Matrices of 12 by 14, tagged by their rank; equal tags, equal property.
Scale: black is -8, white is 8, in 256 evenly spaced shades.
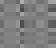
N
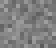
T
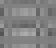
N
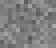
T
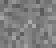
T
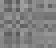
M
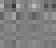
N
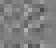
M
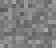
T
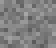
T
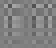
N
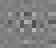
M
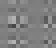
N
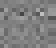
M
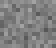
T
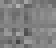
M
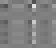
N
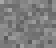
T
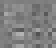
M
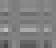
N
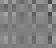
N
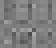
M
